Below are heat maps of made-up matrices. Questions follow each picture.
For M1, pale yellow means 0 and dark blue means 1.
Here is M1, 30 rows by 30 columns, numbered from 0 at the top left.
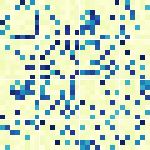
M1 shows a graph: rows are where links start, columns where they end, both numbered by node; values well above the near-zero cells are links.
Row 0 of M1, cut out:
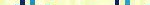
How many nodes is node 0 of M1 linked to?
4
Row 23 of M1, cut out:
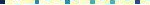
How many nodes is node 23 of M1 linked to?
6
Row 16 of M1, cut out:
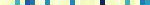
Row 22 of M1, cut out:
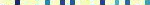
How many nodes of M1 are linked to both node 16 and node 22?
6
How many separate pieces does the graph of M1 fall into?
1
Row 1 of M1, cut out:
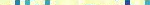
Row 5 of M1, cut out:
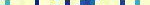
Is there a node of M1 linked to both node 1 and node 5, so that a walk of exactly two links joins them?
no
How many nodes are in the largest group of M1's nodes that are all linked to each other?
2
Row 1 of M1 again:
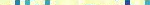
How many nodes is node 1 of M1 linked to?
5
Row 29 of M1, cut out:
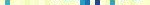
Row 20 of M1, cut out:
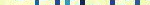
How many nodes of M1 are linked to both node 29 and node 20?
2
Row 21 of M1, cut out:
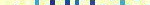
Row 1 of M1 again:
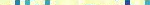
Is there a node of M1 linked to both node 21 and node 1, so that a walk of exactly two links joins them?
no
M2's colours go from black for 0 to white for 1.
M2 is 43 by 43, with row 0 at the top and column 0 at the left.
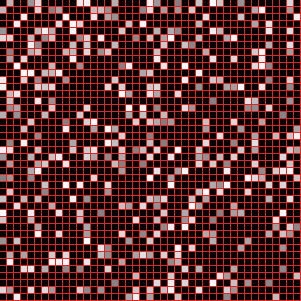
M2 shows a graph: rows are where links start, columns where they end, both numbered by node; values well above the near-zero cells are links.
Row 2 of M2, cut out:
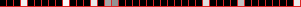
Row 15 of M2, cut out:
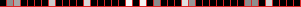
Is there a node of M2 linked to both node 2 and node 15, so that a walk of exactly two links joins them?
no
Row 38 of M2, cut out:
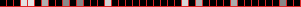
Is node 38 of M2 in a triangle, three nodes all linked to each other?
yes
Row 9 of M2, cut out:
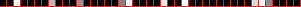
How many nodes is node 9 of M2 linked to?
10
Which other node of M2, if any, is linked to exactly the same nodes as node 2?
node 18
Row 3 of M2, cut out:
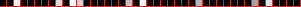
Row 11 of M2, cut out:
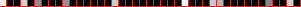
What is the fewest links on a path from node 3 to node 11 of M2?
1
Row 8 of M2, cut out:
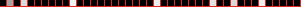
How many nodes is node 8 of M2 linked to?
7
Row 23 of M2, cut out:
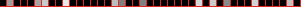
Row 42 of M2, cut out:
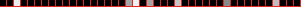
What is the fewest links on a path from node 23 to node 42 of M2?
2
